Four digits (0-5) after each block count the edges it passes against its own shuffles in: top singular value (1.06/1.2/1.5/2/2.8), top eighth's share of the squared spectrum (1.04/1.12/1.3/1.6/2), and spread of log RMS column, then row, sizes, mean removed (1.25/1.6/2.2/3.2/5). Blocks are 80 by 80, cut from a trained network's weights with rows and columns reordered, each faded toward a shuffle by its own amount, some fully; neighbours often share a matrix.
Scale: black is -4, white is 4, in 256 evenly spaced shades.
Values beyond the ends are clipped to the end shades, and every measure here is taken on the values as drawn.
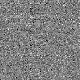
3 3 1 2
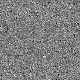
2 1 0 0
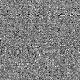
3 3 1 2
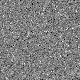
0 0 0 0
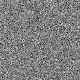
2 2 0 1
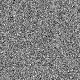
0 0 0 0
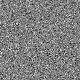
2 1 0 0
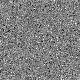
0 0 0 0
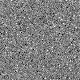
1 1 0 0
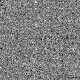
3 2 0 1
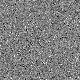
0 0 0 0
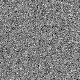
1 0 0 0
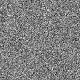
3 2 0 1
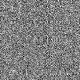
3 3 1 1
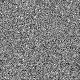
0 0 0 0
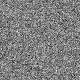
1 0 0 0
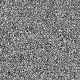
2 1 0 0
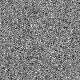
1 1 0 0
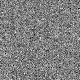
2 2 0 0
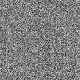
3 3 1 1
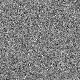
1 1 0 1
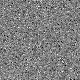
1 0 0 0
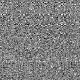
4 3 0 2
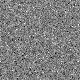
1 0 0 0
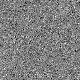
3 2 0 1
